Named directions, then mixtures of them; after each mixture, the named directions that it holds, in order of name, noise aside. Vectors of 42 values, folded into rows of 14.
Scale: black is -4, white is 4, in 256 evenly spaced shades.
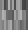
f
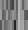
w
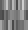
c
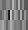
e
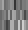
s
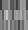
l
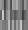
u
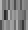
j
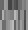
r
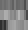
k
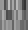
f, l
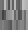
f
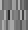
e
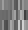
c, s, w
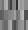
c, r, w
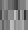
r, s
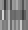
u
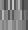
e, f, u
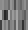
j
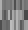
j, k, s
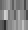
j, k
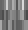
c
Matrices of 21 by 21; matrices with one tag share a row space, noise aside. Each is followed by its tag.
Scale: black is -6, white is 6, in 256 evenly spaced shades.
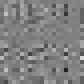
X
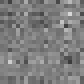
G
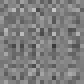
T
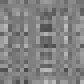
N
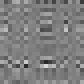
N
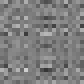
N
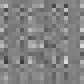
X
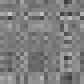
G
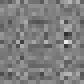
G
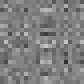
N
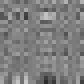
N
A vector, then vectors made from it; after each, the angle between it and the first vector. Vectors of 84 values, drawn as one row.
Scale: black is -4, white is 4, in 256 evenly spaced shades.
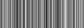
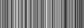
nearly opposite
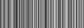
partly aligned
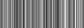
nearly parallel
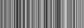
nearly parallel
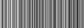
orthogonal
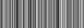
partly aligned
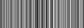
orthogonal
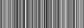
nearly parallel
